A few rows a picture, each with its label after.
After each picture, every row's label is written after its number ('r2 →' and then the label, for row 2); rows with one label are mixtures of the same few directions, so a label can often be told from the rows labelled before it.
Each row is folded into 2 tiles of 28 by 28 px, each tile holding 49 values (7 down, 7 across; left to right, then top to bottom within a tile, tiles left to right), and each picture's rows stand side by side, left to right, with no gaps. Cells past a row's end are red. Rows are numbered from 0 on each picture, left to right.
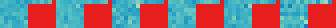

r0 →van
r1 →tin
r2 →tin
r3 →tin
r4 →tin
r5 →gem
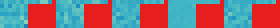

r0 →gem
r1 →tin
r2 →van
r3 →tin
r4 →van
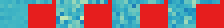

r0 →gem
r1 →van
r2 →tin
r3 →tin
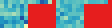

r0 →gem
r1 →van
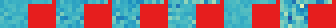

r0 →van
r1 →van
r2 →van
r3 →gem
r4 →tin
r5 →tin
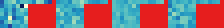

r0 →tin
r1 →tin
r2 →tin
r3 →van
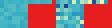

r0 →van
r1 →gem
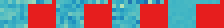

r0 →gem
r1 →van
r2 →gem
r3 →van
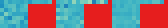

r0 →van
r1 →gem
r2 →gem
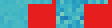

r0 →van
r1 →van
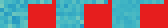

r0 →van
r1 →gem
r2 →van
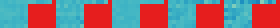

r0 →gem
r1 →gem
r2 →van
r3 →gem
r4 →gem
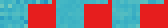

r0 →gem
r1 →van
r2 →gem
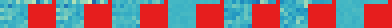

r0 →gem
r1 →gem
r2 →gem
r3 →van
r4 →gem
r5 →tin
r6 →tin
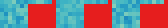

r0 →tin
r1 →van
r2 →van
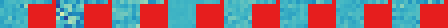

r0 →tin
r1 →van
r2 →gem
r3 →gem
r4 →van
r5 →gem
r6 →van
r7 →gem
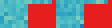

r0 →van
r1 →gem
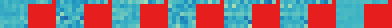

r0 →gem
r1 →van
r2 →gem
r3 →van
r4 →gem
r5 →gem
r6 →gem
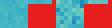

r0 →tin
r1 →tin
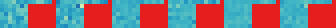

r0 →tin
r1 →tin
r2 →van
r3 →gem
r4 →gem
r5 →tin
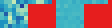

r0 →tin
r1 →gem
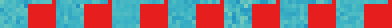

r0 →tin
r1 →tin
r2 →gem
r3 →van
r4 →tin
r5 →gem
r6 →van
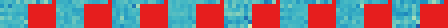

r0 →gem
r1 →tin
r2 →tin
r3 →gem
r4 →gem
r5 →gem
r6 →tin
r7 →gem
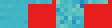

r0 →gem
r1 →tin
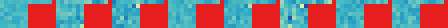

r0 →van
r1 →gem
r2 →tin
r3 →tin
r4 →tin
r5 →tin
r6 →van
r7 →tin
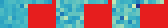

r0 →tin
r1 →van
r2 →tin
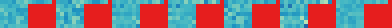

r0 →tin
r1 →tin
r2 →gem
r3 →gem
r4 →van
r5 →gem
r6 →van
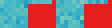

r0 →tin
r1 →van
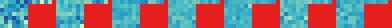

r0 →van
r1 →gem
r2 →gem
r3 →van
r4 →tin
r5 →van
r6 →van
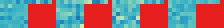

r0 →gem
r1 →gem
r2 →van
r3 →van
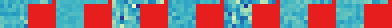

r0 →gem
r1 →van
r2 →tin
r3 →van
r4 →tin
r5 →van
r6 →gem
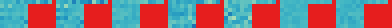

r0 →gem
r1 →gem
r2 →gem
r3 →gem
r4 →van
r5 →van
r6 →van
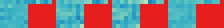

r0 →gem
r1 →gem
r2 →gem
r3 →gem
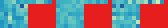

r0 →tin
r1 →van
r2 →gem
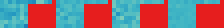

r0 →gem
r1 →van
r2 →van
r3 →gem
